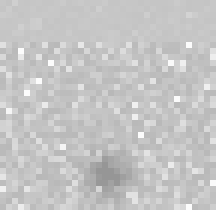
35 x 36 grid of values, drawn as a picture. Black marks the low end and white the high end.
Overall the values sit about 80% of the way up the scale. The top part is calmer, up to a seam about 20% of the way down. The ninth with the lowest average is the bottom middle. A single dip lies in the bottom middle.
